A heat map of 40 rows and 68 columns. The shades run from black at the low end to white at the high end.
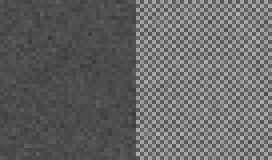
The table splits into one row of 2 panels. Panel 1,1: low, fine-grained, faint in contrast. Panel 1,2: middling, checkered, strong in contrast.
